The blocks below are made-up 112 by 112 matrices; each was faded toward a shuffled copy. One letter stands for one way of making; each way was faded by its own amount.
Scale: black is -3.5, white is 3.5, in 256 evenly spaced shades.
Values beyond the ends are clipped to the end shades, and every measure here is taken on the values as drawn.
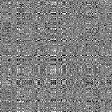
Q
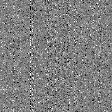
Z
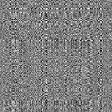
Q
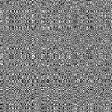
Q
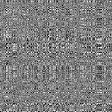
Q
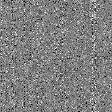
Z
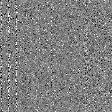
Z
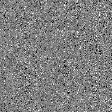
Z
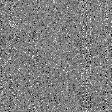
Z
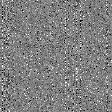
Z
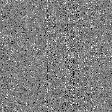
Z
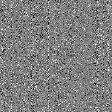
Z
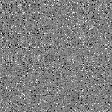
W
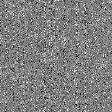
Z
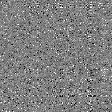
W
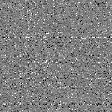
W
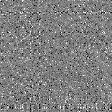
W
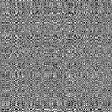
Q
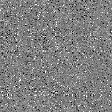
W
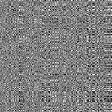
Q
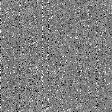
Z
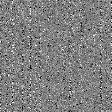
Z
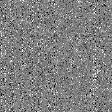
Z
